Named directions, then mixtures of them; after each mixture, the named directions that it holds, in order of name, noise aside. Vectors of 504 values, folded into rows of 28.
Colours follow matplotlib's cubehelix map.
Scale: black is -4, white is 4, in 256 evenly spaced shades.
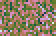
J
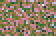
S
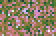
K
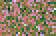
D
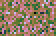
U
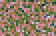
S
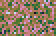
U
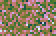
D, J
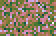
J, S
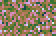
D, J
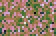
J, U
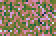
J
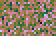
J, U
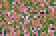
K, U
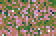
J, K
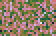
J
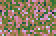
J, K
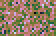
U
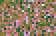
K, S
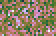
K
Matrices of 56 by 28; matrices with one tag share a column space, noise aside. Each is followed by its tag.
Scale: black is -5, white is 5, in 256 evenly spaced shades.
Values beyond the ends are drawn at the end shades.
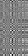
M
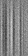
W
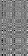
M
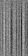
W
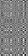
M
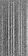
W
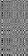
M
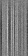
W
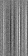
W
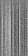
W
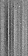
W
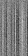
W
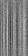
W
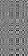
M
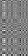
M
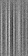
W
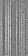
W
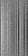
W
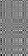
M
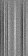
W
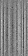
W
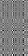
M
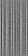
W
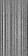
W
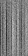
W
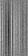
W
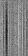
W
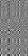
M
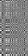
M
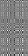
M
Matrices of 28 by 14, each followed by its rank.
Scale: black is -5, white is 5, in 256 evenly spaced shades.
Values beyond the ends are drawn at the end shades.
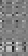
two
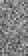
full rank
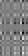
one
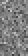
full rank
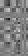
two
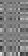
one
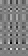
one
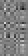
two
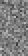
full rank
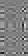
two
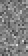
full rank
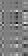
one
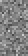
full rank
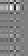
one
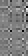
two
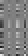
one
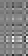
one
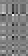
one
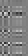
one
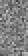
full rank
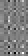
two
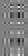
one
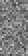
full rank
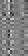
two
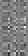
two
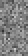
full rank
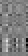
two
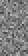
full rank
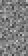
full rank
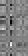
two
